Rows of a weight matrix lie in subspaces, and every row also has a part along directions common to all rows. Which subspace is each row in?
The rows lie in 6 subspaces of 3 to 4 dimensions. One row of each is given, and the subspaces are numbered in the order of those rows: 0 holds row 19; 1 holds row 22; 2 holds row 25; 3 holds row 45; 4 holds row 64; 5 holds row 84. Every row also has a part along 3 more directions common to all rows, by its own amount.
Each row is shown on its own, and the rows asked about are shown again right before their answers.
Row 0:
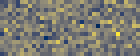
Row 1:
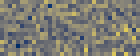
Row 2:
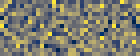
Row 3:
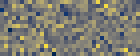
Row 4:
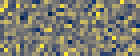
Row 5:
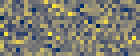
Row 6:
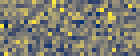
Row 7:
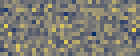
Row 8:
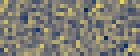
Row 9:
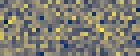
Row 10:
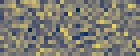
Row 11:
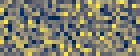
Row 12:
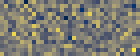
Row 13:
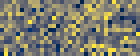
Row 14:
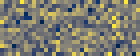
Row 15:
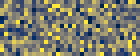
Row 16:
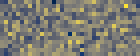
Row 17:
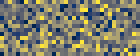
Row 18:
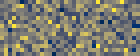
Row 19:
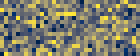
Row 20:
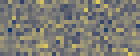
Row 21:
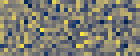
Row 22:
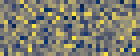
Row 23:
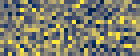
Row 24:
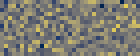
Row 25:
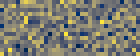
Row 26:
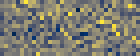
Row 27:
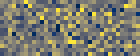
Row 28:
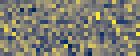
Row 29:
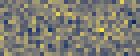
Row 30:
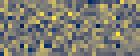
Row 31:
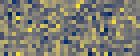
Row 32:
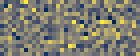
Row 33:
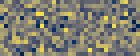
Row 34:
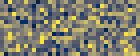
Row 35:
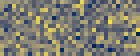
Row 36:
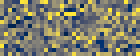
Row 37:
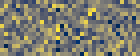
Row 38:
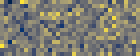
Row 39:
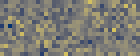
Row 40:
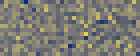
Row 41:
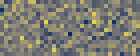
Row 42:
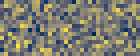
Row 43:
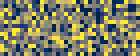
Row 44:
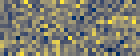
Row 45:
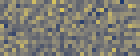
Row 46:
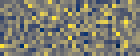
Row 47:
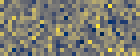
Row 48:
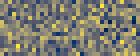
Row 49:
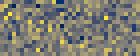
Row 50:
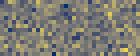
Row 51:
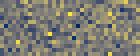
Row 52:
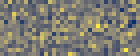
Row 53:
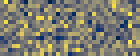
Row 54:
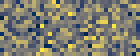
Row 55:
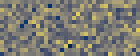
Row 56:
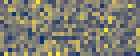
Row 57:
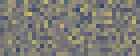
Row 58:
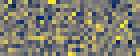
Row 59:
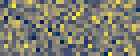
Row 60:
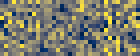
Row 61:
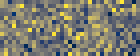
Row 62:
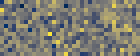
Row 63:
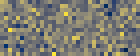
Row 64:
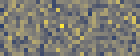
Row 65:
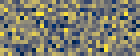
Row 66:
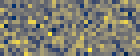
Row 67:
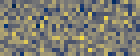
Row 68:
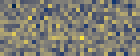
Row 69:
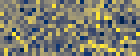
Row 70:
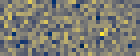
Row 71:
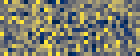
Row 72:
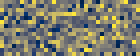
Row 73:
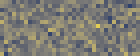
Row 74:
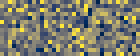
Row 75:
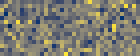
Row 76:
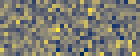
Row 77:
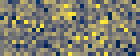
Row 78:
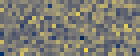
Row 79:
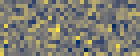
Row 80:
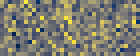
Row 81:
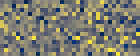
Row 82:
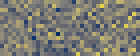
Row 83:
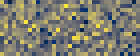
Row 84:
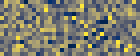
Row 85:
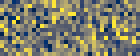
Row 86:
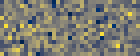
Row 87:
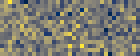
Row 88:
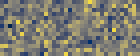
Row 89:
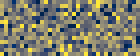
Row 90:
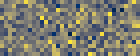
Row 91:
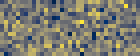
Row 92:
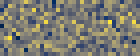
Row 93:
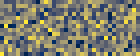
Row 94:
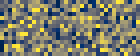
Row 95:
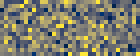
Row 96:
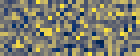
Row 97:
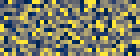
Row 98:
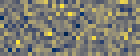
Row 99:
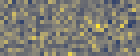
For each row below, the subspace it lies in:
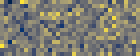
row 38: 4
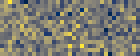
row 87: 4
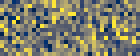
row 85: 5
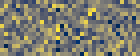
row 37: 4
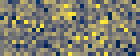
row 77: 1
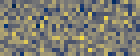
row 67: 2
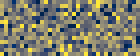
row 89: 3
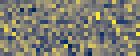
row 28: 5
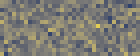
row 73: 0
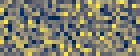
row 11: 3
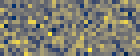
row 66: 2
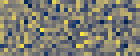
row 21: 3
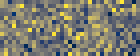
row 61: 1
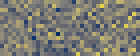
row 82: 0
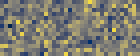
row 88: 3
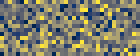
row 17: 1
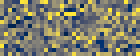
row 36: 4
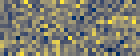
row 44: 5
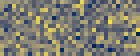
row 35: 5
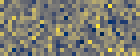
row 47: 5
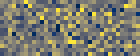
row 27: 1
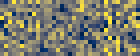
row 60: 0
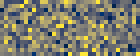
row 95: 1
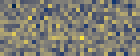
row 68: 2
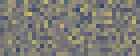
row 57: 4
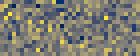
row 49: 0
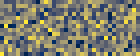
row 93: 3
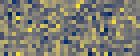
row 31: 5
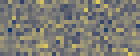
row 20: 1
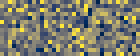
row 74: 4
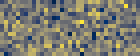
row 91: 3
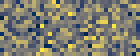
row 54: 2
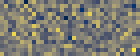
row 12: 1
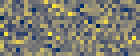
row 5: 4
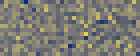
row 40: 5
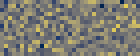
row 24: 3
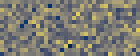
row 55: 2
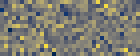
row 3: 1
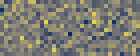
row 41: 1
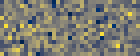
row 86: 5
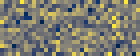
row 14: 4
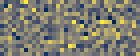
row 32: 5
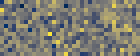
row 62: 1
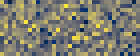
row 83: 1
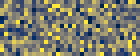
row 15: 4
